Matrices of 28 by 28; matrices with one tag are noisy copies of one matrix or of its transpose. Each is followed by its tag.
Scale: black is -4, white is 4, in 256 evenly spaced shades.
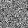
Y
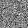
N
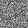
N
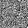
N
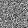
N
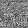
N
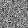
Y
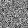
Y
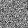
Y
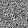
N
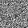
N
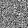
N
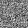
N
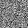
N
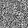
N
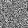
Y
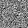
N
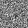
N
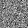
N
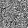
N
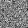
Y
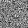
Y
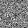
N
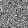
Y
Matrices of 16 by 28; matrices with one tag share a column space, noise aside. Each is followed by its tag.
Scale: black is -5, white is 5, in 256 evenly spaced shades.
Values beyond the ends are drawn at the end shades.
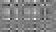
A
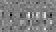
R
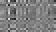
A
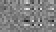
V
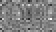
A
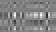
R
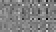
A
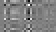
A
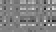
V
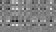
V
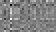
A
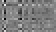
A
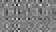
A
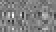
R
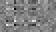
V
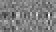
R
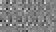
V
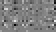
V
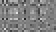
A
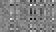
A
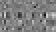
R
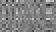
A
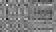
A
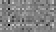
V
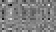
A
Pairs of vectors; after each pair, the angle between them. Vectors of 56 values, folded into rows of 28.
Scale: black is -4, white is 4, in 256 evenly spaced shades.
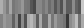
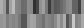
partly aligned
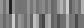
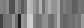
orthogonal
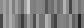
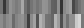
partly opposed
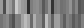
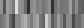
nearly parallel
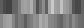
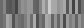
partly aligned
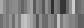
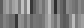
orthogonal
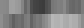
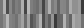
orthogonal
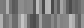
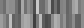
partly aligned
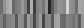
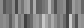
partly opposed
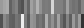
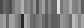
partly opposed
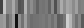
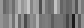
partly opposed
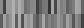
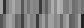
partly aligned
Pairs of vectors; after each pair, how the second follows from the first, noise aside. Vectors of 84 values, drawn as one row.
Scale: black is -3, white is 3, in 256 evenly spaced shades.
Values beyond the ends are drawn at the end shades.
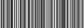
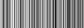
sign-scrambled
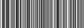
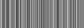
shrunk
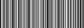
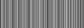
shrunk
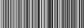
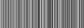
shrunk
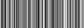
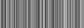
shrunk
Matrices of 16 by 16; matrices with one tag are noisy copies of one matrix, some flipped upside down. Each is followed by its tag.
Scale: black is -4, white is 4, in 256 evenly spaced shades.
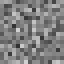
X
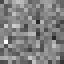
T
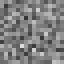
X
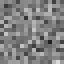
X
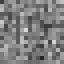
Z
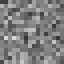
T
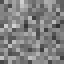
T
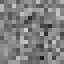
Z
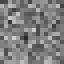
T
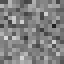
T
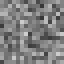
Z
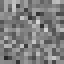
X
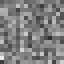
Z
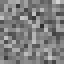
X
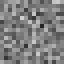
X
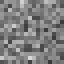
T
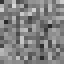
Z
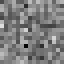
Z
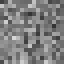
T
